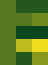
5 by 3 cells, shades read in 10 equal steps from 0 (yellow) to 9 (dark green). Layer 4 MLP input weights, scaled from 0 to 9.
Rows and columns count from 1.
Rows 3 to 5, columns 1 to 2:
6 9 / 6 2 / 6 8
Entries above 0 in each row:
3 3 3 2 3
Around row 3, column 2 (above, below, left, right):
6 2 6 9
